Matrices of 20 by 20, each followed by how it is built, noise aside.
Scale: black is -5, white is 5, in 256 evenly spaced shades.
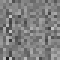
low rank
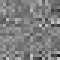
low rank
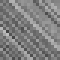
Toeplitz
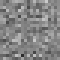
low rank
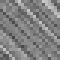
Toeplitz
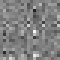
low rank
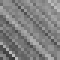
Toeplitz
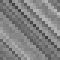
Toeplitz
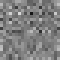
low rank
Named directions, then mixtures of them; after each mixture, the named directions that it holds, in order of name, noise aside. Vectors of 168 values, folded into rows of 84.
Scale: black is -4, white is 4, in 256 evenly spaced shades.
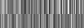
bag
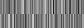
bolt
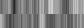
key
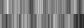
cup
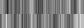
cup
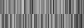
bolt, cup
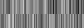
bolt, key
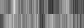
key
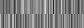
bag, bolt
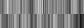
cup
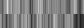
cup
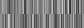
bag, bolt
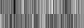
bolt, key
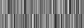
bag, bolt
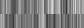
bag, key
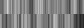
cup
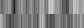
key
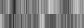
key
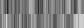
cup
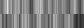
cup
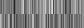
bolt, key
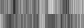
key
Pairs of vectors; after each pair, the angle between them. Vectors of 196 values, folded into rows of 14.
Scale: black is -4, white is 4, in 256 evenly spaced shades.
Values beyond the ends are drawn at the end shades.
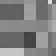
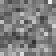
partly aligned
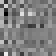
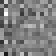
nearly opposite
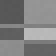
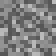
orthogonal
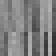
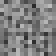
partly aligned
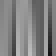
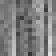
nearly opposite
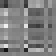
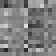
nearly parallel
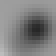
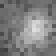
nearly opposite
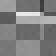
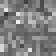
partly aligned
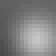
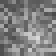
partly aligned
